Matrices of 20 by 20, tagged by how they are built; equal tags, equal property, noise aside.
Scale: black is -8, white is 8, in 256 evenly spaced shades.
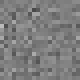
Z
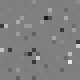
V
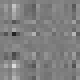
Z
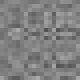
Z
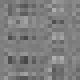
Z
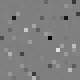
V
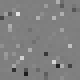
V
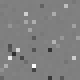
V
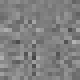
Z
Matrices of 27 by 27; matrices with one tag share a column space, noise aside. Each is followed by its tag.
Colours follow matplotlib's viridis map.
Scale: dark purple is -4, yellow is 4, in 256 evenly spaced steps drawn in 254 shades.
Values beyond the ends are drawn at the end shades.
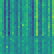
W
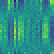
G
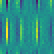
G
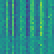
W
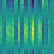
G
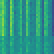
W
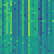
W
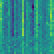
W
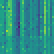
W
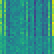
W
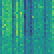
W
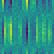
G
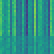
W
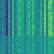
W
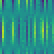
G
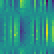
G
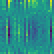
G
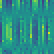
G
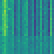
W
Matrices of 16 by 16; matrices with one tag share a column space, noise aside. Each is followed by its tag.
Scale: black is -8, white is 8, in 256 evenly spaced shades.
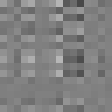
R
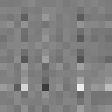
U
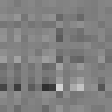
U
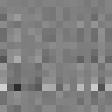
U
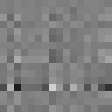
U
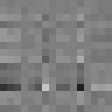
U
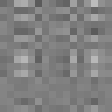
R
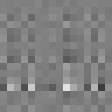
U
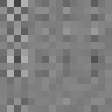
R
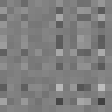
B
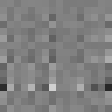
U
